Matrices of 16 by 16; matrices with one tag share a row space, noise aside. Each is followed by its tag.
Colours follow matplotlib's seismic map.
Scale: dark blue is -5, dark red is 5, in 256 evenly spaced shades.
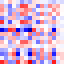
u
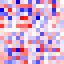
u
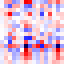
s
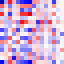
u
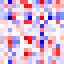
s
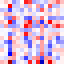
s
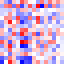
u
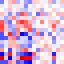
u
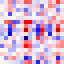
s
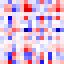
s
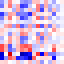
u
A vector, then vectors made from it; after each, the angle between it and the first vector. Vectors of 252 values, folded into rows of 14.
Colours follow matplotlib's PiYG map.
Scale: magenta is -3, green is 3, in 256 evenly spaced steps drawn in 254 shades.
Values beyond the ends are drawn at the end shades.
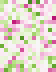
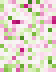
nearly parallel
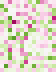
partly aligned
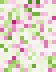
nearly parallel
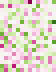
partly opposed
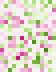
orthogonal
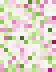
nearly parallel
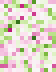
partly opposed
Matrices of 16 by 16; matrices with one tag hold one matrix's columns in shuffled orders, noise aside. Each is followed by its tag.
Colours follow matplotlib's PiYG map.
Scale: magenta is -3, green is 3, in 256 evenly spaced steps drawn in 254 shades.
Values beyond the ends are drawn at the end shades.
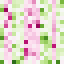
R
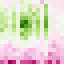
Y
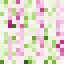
R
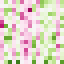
R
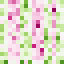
R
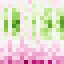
Y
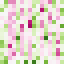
R
